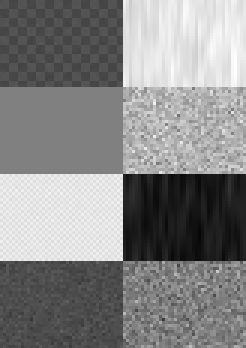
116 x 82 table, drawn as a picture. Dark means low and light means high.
The table splits into 4 rows of 2 panels. Panel 1,1: low, checkered, faint in contrast. Panel 1,2: very high, streaked downward, faint in contrast. Panel 2,1: middling, flat. Panel 2,2: high, fine-grained. Panel 3,1: very high, checkered, faint in contrast. Panel 3,2: very low, streaked downward, faint in contrast. Panel 4,1: low, fine-grained, faint in contrast. Panel 4,2: middling, fine-grained.
